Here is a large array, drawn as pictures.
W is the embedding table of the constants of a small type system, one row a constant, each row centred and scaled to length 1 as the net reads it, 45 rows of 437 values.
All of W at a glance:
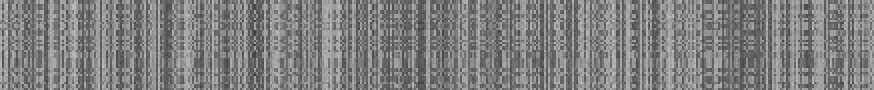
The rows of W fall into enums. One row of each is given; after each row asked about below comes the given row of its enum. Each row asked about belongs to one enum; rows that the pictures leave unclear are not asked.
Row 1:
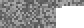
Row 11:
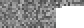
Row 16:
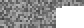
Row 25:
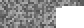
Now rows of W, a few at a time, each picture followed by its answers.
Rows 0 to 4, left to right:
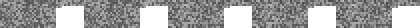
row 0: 1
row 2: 16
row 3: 16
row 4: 16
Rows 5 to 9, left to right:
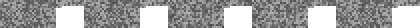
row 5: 1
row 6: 1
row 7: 25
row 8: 25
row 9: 1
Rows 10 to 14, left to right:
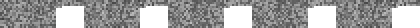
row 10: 16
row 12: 1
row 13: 1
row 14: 11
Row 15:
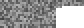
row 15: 16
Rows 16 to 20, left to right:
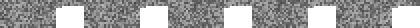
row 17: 16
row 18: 1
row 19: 1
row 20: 25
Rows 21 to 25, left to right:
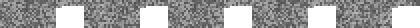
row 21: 1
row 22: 16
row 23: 1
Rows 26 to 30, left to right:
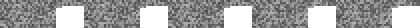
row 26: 16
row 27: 16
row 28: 16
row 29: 25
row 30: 25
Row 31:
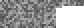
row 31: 25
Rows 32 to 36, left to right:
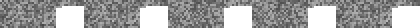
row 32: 25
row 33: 25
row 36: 25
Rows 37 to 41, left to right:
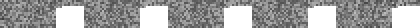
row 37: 16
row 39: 1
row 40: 1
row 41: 11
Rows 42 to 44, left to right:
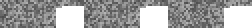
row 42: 25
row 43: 25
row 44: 1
